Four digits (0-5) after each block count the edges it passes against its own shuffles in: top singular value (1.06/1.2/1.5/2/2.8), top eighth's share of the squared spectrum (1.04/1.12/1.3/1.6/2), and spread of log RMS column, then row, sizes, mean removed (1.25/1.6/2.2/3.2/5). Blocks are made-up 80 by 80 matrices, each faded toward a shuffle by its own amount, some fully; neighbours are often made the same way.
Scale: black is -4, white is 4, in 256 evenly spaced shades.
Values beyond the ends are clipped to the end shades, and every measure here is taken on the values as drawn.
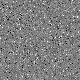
0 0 0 0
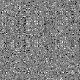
4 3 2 2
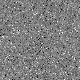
1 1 0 0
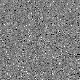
3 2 1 1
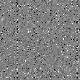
4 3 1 1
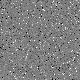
0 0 0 0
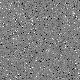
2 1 0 0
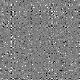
4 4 2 2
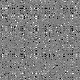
4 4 2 2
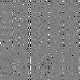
5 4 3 2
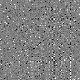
4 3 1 1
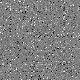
3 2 1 1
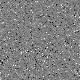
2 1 0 0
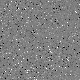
0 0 0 0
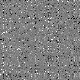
4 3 2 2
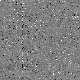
3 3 1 0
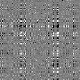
5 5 3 3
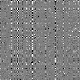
5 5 3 3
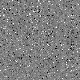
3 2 0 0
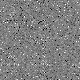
3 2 0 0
